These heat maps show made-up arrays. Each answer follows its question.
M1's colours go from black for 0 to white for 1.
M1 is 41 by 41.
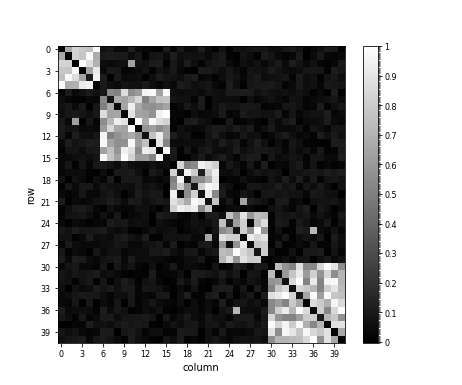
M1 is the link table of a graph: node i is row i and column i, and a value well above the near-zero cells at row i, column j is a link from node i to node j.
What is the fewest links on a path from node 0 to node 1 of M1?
1
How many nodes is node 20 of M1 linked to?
5
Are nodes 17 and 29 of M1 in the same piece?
yes
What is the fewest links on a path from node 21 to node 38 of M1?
4
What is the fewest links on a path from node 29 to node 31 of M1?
3
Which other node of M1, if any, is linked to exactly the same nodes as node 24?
node 27
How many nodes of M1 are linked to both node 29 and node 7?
0
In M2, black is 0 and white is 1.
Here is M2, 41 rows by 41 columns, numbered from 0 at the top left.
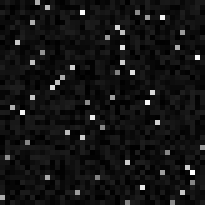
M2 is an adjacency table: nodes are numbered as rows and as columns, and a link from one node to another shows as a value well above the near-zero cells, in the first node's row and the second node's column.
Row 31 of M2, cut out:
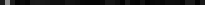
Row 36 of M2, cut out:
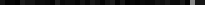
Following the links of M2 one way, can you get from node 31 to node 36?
yes
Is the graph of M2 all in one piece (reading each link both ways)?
no
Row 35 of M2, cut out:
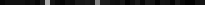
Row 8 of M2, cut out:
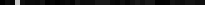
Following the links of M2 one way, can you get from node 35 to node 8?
no
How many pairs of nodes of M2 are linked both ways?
2
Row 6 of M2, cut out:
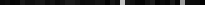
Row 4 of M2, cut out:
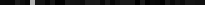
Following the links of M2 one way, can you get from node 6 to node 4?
yes
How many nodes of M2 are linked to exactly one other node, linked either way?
0
